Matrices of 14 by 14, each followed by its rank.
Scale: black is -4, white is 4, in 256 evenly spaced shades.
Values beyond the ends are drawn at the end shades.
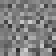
three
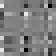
two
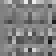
three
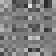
two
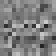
three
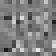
three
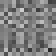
three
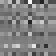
two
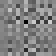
two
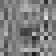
three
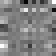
two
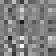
two
